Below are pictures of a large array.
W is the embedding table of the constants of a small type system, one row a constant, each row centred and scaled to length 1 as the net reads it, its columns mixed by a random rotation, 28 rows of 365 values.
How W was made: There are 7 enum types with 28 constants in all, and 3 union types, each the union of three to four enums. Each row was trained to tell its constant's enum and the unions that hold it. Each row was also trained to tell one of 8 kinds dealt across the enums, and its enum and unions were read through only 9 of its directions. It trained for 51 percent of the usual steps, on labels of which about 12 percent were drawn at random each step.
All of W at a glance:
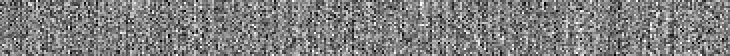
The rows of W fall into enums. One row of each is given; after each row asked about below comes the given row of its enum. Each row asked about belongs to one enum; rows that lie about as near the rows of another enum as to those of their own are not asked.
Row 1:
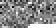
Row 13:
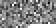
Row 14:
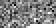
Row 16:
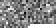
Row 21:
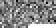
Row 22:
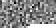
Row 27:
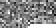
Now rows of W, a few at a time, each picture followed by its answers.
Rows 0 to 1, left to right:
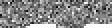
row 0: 16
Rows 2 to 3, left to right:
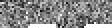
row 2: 1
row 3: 16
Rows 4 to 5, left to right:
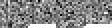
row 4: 16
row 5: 14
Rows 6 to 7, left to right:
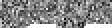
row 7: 22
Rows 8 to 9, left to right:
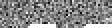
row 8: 1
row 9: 14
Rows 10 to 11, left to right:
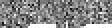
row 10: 16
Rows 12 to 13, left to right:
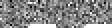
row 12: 13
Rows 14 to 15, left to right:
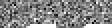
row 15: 27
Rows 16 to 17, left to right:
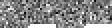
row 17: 13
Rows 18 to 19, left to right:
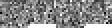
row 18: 13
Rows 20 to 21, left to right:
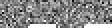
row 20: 27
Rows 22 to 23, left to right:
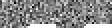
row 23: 27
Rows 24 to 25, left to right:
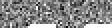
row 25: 1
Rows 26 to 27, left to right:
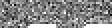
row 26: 14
